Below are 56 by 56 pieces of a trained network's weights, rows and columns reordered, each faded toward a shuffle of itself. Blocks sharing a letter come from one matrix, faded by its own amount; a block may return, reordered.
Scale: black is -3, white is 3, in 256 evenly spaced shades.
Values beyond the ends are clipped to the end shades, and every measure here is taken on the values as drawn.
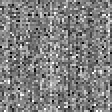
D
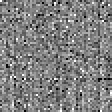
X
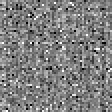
X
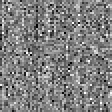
X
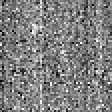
D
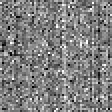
D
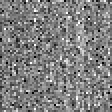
X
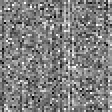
X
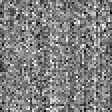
D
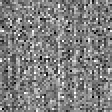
D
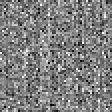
X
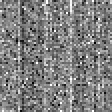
D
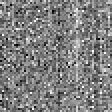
X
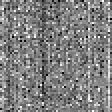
D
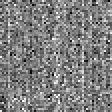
X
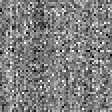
X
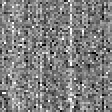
D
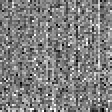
D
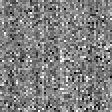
X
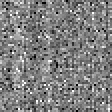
X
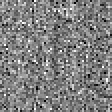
X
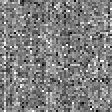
X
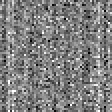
D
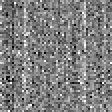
D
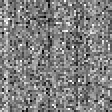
X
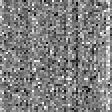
D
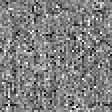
X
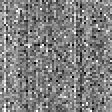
D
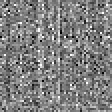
X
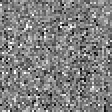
X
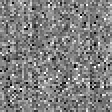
X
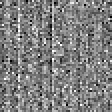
D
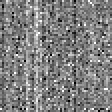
D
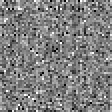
X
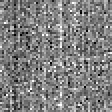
D
